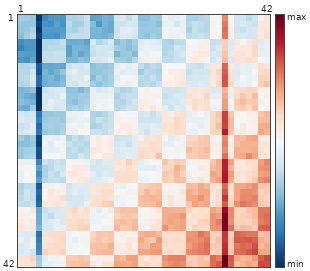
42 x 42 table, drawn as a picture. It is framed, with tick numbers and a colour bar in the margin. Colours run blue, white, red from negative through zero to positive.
The field climbs toward the bottom right. The ninth with the lowest average is the top left. The bottom right is the ninth with the highest average. Overall the values sit about 50% of the way up the scale. Columns 4 and 35 differ from the columns beside them. The halves do not mirror each other.
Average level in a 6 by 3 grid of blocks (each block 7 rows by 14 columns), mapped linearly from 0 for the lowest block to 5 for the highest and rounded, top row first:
0 1 2 / 1 2 3 / 1 2 3 / 2 3 4 / 2 3 4 / 3 4 5
